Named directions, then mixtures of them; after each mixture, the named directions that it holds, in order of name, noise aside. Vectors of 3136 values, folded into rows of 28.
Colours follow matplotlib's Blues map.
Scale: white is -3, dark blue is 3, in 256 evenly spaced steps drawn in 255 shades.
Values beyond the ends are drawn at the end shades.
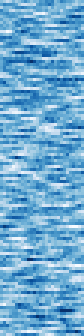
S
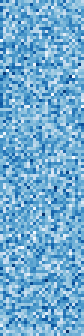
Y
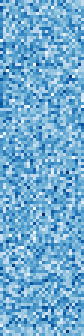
Y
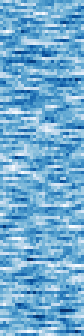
S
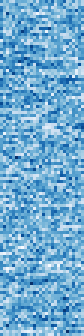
S, Y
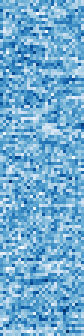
S, Y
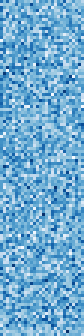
Y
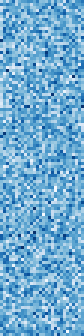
Y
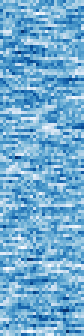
S, Y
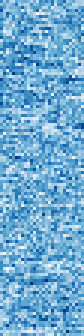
S, Y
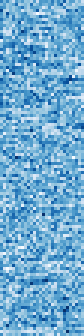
S, Y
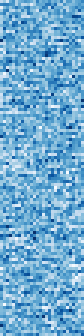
S, Y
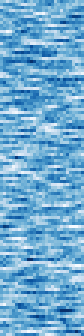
S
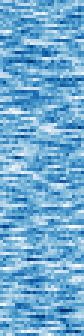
S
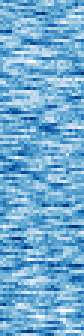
S
